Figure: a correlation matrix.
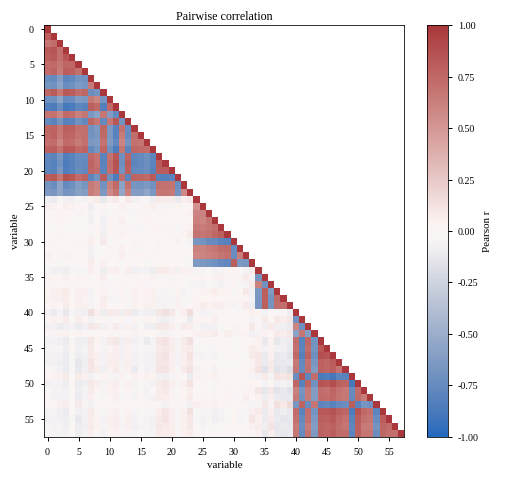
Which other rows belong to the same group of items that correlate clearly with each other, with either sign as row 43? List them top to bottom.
40, 41, 42, 44, 45, 46, 47, 48, 49, 50, 51, 52, 53, 54, 55, 56, 57
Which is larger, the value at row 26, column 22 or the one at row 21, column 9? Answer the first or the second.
the second
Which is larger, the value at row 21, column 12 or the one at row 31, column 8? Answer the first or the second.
the first
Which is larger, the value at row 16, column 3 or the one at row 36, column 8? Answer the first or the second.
the first
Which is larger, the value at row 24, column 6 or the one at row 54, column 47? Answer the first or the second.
the second
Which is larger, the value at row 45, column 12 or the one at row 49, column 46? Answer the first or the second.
the first
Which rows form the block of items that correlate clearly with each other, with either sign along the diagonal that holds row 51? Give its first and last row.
40 to 57
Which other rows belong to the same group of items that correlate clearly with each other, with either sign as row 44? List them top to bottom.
40, 41, 42, 43, 45, 46, 47, 48, 49, 50, 51, 52, 53, 54, 55, 56, 57
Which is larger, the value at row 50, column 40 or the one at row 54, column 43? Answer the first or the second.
the first
